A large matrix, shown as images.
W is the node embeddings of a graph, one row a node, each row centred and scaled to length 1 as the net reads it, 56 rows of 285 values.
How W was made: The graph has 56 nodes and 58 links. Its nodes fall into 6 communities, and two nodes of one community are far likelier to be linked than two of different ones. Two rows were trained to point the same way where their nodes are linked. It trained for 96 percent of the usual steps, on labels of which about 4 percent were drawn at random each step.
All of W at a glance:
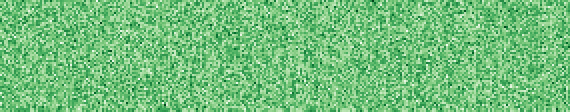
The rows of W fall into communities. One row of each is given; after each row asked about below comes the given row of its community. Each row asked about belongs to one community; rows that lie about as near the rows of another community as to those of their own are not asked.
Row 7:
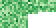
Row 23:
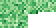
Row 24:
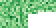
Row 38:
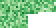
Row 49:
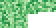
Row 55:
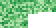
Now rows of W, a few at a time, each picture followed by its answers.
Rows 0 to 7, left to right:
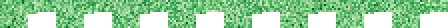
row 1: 23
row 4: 7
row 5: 24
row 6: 24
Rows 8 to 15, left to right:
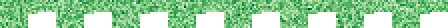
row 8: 24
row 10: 24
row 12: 7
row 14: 23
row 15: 49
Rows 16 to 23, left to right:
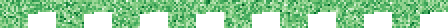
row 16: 24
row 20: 7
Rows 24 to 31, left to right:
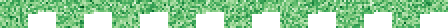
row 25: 55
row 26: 24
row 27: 55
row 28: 38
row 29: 23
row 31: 23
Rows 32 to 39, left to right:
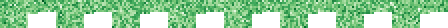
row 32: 49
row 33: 49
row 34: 38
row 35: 7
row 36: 38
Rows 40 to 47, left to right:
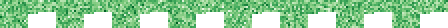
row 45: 49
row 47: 49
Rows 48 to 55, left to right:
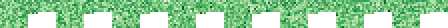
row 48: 38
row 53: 49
